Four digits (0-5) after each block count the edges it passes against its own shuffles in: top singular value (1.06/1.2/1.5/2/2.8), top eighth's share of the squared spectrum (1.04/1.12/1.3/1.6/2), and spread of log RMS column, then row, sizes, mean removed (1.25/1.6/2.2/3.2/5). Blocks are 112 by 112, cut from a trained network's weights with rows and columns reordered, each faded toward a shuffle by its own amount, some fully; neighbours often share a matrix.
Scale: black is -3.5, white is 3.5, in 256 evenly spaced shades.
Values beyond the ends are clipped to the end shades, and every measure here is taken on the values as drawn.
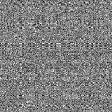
4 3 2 3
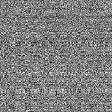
4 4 1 3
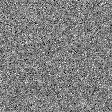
2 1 0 1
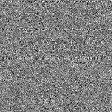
4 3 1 2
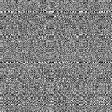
5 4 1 3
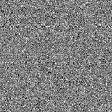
4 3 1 2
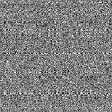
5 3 1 3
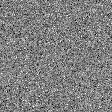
2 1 0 0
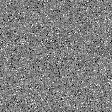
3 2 0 1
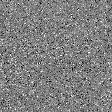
2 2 0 1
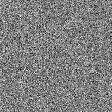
2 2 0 1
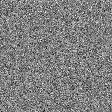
0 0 0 0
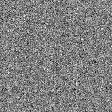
2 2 0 0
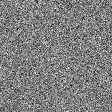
0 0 0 0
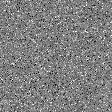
0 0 0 0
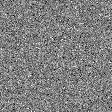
1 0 0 0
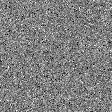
0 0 0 0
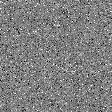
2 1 0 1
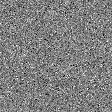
0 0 0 0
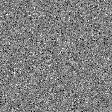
2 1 0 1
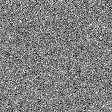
1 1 0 0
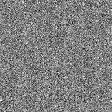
3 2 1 0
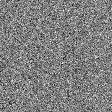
1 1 0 0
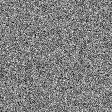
1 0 0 0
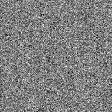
3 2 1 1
